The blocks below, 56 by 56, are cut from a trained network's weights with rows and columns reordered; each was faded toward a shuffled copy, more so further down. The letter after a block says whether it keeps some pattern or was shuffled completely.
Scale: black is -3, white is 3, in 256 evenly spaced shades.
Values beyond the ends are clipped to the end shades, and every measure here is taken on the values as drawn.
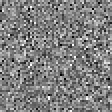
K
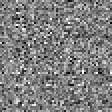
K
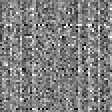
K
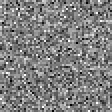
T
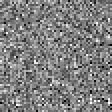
K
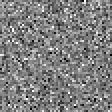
T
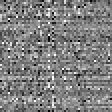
K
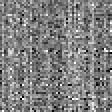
K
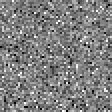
T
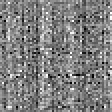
K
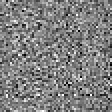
K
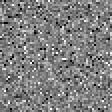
T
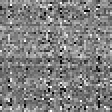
K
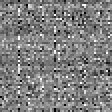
K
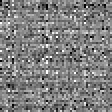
K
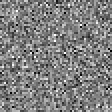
K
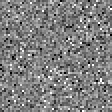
T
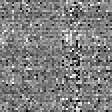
K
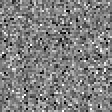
T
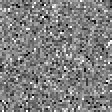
T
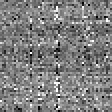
K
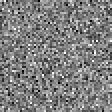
T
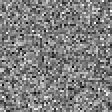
T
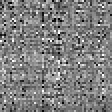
K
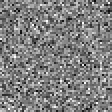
T
